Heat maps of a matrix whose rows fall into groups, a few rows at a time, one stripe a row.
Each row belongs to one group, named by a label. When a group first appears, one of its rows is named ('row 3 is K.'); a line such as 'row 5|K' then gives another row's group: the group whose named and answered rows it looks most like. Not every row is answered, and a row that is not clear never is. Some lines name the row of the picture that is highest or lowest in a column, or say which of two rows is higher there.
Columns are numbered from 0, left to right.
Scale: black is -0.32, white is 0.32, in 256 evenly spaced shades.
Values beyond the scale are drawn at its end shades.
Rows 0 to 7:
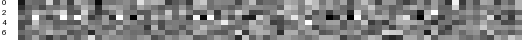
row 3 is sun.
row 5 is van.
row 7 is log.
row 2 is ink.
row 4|van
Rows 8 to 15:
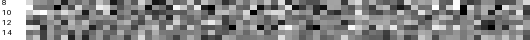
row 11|ink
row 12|sun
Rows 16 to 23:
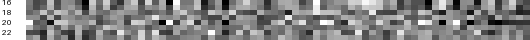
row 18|van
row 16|ink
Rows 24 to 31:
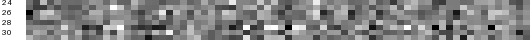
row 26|van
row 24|van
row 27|van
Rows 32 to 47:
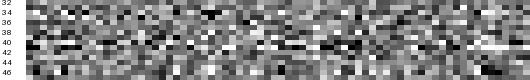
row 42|sun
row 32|van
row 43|van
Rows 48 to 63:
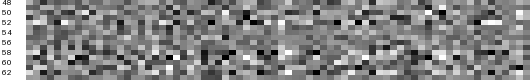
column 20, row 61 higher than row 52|Yes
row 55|sun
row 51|log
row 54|ink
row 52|sun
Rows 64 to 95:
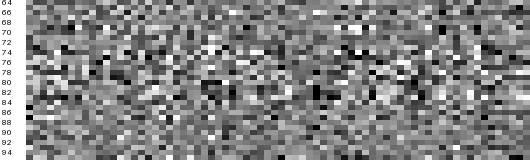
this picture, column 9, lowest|78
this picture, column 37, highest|82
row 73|sun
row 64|ink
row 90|sun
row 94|sun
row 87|van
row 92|van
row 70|ink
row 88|ink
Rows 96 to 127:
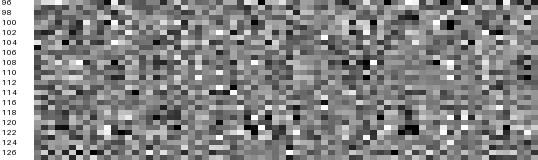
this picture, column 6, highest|108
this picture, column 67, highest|96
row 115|van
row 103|van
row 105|van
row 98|log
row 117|van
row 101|ink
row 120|sun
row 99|log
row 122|log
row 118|log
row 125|sun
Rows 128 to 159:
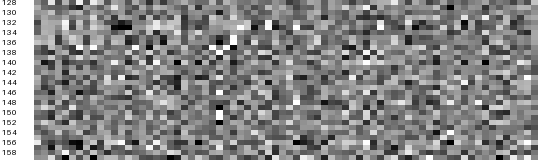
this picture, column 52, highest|148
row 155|log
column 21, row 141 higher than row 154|No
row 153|van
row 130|sun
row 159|log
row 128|sun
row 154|ink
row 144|log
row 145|ink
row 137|sun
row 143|ink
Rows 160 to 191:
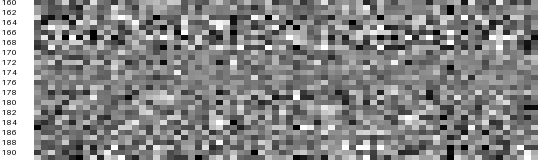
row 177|sun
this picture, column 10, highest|190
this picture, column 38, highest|185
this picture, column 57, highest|187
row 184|sun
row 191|ink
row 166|ink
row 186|ink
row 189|ink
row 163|log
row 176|van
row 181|van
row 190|log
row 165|van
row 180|sun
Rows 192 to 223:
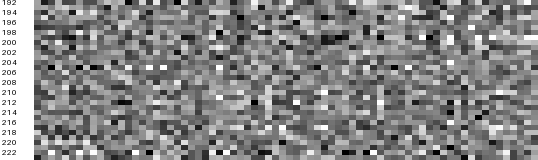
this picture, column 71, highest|199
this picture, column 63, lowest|215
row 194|sun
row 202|ink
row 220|van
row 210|van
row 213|van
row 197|log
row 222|sun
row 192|ink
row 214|ink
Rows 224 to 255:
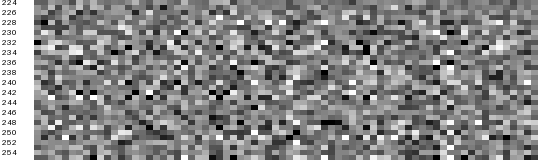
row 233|sun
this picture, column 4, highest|251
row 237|ink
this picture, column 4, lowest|245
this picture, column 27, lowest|242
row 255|ink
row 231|log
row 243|sun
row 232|van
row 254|log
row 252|log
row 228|van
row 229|log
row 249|sun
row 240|ink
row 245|log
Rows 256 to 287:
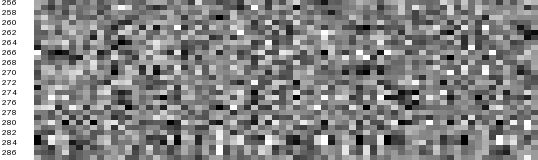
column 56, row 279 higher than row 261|No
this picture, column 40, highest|277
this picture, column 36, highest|266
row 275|van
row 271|van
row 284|van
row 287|ink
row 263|ink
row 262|van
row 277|sun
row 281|ink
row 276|log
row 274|log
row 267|ink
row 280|log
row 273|van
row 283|van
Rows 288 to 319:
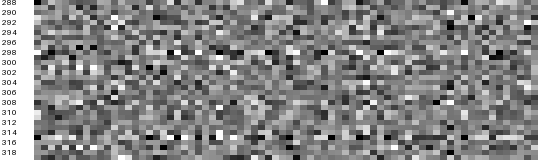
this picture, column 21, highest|315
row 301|sun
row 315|van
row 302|sun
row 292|ink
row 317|sun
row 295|ink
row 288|van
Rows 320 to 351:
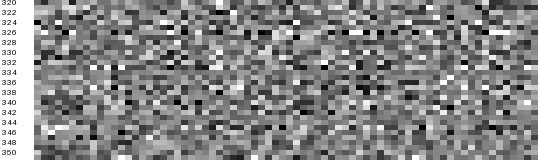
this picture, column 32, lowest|326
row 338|sun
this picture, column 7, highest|321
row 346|log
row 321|van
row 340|ink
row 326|sun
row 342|log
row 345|van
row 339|log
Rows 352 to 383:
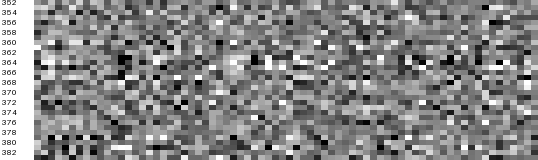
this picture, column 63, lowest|364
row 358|van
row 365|van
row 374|ink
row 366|log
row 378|log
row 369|ink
